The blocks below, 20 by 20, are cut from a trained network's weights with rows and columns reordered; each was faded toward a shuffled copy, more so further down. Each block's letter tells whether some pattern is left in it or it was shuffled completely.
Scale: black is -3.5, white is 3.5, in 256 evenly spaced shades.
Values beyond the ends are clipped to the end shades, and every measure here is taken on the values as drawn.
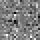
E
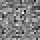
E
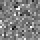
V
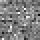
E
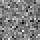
V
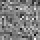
E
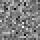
V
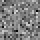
V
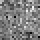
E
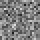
V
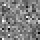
E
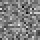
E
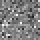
V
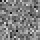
V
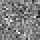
V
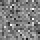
V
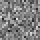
E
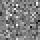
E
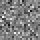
V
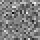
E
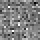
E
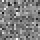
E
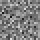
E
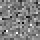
V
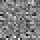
E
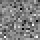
V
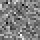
V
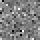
V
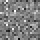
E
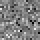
V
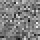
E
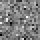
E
